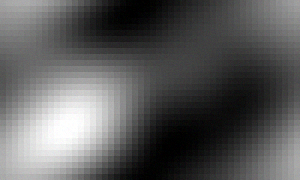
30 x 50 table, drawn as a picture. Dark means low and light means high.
Ninth with the highest average: bottom left. Lone odd cells: none. Stripes: none.
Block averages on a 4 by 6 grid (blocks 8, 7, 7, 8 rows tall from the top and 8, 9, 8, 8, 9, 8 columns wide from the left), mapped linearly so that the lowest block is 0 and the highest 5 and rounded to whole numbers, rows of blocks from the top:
3 1 0 1 1 2 / 2 3 2 1 1 1 / 4 5 3 1 0 1 / 4 4 1 0 1 3
